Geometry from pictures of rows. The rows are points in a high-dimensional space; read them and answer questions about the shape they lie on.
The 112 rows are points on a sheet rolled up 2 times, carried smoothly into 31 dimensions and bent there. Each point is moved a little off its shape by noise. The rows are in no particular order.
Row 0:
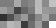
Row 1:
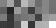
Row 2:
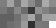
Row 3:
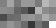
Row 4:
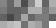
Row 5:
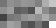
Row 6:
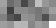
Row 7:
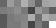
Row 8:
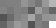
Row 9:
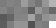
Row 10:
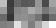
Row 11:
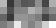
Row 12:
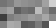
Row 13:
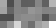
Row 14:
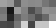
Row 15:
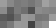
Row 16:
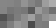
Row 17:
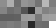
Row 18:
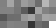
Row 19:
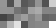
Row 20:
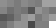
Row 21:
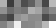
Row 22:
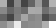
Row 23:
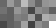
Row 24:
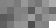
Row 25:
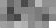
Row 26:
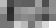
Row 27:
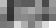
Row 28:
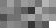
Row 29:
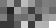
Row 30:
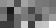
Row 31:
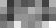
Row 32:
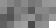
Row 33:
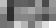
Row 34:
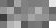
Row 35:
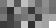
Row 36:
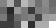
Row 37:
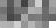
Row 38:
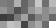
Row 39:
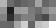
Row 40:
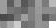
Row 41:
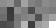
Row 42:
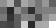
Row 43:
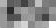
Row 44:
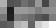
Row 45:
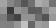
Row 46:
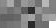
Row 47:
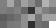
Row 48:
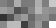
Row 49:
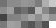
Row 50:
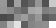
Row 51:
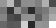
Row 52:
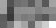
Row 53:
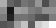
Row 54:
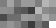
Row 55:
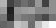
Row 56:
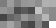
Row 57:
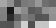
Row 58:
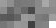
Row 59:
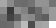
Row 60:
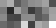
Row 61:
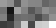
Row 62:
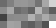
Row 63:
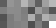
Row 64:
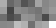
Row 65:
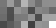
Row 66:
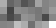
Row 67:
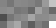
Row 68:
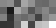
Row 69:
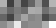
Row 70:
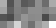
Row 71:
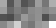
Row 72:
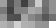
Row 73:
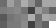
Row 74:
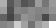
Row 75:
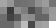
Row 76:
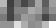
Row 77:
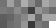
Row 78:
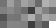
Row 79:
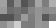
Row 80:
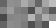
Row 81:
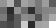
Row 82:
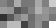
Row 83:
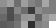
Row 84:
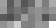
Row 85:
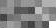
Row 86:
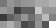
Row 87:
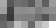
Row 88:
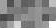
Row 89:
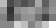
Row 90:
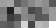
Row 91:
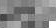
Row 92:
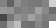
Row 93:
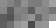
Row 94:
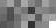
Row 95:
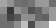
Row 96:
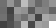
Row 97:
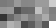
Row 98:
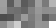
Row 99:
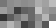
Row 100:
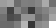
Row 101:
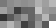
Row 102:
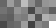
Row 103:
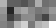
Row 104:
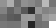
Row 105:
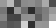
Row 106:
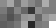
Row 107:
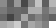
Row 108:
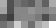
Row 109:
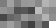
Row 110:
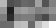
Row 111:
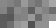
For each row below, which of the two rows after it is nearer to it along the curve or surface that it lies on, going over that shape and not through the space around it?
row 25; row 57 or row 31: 31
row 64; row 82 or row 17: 17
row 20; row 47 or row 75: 75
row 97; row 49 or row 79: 49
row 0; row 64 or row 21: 21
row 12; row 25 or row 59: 59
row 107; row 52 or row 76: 76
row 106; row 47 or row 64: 47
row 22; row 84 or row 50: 50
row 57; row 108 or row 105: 105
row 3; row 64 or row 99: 99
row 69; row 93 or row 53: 53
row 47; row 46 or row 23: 46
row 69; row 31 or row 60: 31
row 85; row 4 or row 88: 4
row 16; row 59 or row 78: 59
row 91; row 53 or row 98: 98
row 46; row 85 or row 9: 85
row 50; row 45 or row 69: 69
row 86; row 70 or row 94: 94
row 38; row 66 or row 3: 3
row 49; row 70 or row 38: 38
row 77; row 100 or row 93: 100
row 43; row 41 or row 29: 29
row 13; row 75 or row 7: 75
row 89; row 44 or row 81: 44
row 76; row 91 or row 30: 30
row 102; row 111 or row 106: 106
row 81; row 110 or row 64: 110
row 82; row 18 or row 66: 18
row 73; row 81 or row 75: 75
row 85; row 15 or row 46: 46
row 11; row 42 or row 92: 42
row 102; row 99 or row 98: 99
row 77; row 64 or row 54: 54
